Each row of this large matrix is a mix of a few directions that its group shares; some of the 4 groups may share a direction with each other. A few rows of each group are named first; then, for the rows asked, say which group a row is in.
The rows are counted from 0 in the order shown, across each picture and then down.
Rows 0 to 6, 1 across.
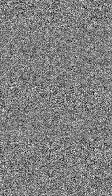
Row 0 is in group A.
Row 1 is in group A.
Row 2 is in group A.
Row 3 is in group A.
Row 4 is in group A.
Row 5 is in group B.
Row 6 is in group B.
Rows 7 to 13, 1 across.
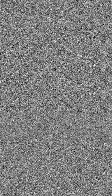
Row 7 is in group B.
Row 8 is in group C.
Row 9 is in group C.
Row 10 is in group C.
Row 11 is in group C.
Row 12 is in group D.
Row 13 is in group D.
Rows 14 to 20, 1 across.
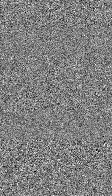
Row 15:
A
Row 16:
A
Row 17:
D
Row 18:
B
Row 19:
D
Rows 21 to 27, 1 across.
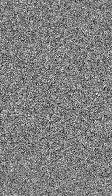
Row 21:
A
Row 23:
B
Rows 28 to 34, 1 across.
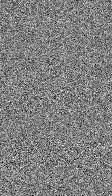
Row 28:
B
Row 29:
B
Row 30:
D
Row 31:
C
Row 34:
B
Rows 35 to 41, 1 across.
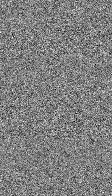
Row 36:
C
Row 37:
D
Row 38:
C
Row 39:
A
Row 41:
B
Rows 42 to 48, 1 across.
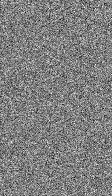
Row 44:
D
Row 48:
B
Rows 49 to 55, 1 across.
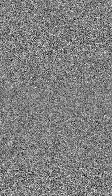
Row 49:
C
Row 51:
A
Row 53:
D
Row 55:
A
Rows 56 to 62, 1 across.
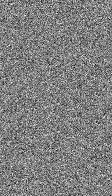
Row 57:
C
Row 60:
D
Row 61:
A
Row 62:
C
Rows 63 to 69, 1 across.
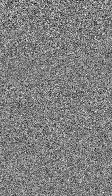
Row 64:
D
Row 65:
A
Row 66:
A
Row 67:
C
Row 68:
D
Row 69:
B
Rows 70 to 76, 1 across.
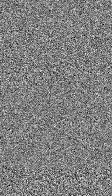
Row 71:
B
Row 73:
D
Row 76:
C
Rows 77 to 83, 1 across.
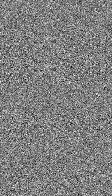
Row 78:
C
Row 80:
D
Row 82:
B
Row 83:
C
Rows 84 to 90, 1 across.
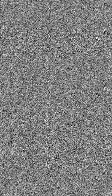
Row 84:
D
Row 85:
D
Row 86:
B
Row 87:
D
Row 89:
A
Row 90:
D
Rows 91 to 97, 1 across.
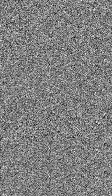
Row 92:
B
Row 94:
D
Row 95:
D
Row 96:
D
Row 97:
D
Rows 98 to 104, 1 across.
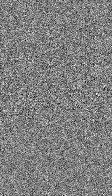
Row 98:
A
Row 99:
D
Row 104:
A
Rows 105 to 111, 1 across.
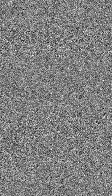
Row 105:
A
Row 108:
B
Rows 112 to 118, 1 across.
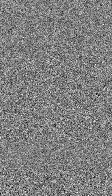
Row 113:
A
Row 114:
D
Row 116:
C
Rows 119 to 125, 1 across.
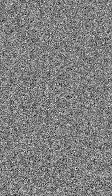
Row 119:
A
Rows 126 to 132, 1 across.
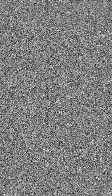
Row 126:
A
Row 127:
C
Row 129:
A
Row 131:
C
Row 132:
D
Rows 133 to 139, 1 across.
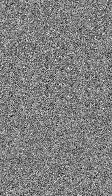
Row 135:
B
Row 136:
B
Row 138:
A
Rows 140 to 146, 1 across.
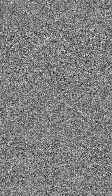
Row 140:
A
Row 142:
C
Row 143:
C
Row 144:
D
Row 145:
A
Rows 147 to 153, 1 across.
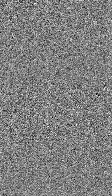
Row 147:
A
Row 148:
C
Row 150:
D
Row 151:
B
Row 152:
B
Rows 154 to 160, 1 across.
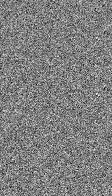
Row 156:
B
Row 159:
C
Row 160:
A
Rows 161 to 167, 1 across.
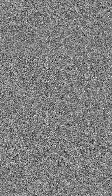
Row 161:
C
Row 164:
B
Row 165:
A
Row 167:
C
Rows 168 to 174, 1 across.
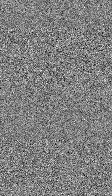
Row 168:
B
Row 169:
A
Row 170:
C
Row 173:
B
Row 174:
A
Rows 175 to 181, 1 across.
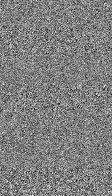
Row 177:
B
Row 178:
D
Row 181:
B
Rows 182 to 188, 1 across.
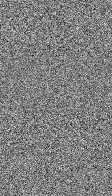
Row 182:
C
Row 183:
B
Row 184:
A
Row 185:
A
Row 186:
C
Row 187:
A
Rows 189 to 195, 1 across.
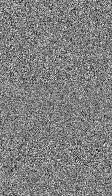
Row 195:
A
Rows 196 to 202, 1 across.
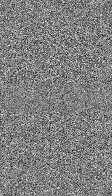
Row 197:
C
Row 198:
D
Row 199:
B
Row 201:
A
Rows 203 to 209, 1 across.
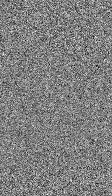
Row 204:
A
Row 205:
D
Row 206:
B
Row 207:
A
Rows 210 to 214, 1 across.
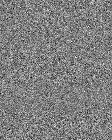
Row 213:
B
